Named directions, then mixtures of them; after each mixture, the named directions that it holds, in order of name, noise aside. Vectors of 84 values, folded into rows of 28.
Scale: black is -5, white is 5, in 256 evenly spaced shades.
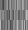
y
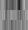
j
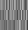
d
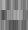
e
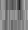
j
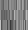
e, y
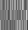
d, y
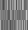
d, y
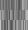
j, y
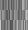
j, y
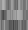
e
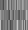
y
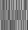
d, y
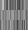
j, y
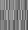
d, y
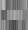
e, j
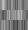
e, y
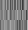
d, y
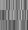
d, e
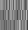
d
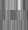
j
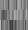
e, y
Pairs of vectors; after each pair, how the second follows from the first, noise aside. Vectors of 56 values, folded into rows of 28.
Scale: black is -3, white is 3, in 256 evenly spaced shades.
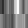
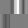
partly zeroed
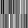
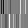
partly zeroed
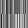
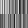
wrapped around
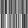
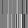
partly zeroed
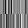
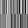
wrapped around
